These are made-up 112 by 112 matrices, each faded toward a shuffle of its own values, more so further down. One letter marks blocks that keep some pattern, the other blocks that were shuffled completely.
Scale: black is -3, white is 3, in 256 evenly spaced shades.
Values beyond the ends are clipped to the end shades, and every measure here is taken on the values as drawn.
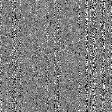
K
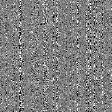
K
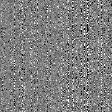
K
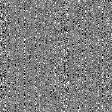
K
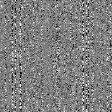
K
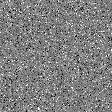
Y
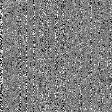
K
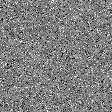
Y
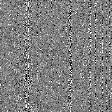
K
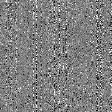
K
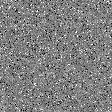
Y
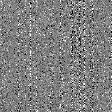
K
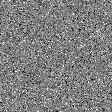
Y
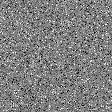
Y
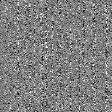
K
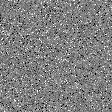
Y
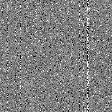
K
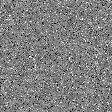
Y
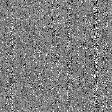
K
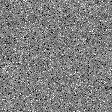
Y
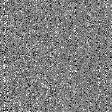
K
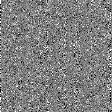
K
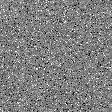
Y
